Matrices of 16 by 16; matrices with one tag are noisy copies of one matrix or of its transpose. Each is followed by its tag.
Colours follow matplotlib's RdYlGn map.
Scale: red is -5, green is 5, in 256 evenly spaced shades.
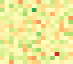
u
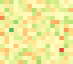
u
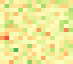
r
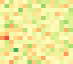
r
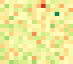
r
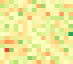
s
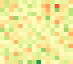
s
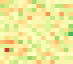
s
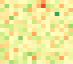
r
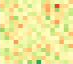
s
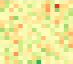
s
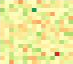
u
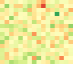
r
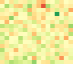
r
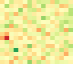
r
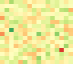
u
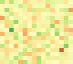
u
